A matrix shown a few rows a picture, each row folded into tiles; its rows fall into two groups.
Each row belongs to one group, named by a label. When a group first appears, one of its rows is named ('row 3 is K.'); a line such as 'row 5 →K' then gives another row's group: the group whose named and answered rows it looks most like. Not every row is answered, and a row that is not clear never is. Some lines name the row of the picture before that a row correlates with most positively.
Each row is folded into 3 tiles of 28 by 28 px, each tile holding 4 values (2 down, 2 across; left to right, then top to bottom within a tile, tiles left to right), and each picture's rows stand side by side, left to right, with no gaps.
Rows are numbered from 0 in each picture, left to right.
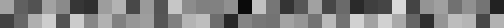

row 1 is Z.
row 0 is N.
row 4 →Z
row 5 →N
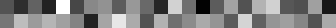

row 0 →Z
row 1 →N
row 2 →N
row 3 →N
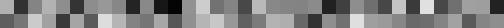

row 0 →N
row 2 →Z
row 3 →N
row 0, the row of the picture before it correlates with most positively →1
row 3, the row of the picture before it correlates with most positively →3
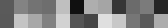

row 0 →Z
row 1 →N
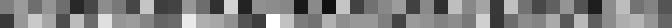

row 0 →N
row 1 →Z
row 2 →Z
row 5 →Z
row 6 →N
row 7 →Z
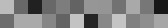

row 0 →N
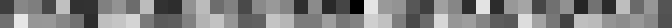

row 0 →Z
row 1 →Z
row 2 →Z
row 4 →Z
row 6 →N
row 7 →Z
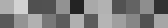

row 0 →N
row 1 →N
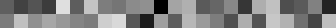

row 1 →N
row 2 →N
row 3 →N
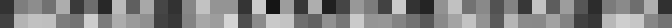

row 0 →Z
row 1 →Z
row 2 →Z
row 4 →Z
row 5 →Z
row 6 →Z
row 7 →Z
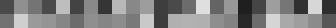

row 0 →Z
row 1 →Z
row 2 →Z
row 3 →Z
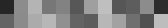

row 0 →Z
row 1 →N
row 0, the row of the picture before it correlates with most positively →2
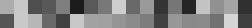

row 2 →Z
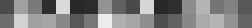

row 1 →Z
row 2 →Z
